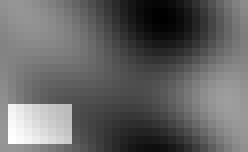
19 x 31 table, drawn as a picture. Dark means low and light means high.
Roughest part: bottom left. Ninth with the highest average: bottom left. Odd patch: higher, in the bottom left. Average level on the scale: 40%.
